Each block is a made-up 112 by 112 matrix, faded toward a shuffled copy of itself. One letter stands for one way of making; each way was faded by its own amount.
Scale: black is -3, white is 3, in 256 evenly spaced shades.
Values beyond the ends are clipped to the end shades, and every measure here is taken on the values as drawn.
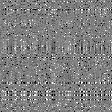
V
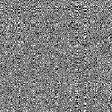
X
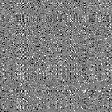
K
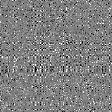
K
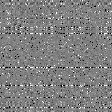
V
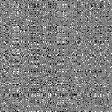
K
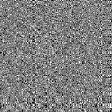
X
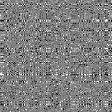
V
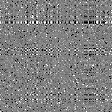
V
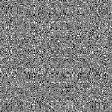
X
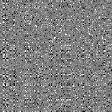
K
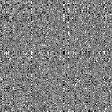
X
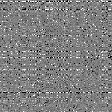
V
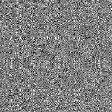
X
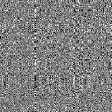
X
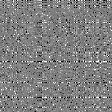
V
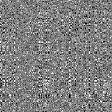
X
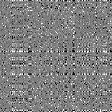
V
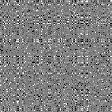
V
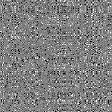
K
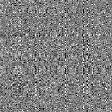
X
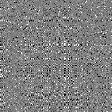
K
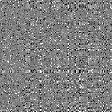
K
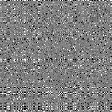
V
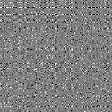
V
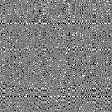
V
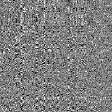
X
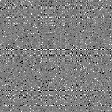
V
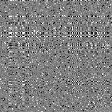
V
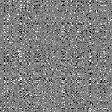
K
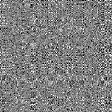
X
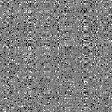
K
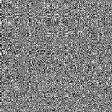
X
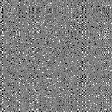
K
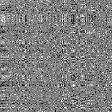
K
